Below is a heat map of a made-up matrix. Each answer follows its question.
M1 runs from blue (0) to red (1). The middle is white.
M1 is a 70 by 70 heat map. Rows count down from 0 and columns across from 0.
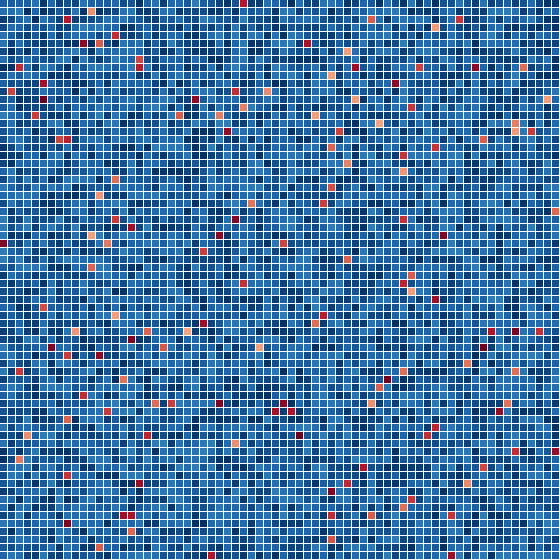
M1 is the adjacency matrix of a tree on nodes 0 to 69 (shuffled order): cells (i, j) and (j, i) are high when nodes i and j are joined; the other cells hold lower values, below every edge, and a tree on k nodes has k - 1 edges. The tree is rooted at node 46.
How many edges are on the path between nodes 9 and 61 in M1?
2
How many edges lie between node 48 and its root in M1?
4
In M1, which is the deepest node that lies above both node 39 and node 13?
50
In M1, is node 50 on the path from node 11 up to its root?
yes
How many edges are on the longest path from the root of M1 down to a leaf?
7
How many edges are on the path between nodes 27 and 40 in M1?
3
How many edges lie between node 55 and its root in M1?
4
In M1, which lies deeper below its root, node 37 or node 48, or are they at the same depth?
node 37
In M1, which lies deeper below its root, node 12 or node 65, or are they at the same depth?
node 12
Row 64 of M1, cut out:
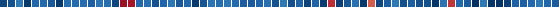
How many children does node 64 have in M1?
4
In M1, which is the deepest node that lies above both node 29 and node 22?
27
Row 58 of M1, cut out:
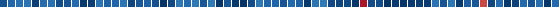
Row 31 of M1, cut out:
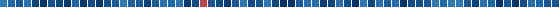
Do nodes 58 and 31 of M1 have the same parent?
no
